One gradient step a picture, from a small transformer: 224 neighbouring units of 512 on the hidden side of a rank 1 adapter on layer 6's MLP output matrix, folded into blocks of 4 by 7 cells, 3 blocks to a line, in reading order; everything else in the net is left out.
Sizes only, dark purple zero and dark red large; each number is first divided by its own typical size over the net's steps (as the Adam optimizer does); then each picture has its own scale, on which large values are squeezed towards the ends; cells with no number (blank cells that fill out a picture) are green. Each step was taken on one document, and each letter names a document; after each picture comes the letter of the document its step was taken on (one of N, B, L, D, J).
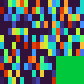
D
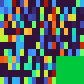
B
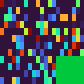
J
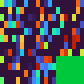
J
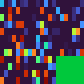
J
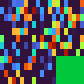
D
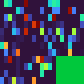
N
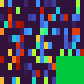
J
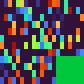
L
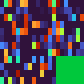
L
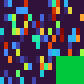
N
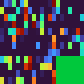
N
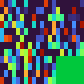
B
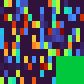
L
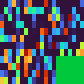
B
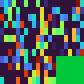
J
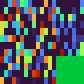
B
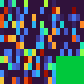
B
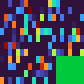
N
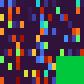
J
